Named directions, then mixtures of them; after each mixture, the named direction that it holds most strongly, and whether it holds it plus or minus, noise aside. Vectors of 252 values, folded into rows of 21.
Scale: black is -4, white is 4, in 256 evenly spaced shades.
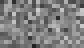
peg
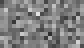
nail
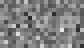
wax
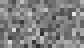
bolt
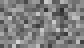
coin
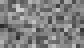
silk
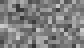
silk, minus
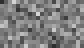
nail, plus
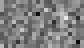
coin, minus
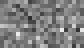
silk, minus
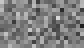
peg, minus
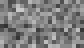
silk, plus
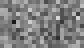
nail, plus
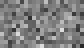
wax, plus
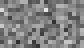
coin, minus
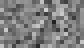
coin, minus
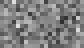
nail, plus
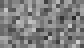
nail, plus
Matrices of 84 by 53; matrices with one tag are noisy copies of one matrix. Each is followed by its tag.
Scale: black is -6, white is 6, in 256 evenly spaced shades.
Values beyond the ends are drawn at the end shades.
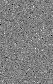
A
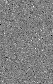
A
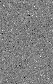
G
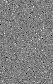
A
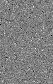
A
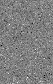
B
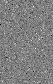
A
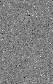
G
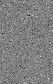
G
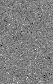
B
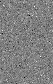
G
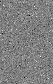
G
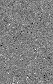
B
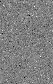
G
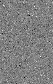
G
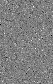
A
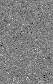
B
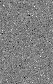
G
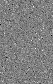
A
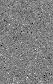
B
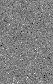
B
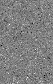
B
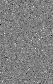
A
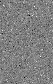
G
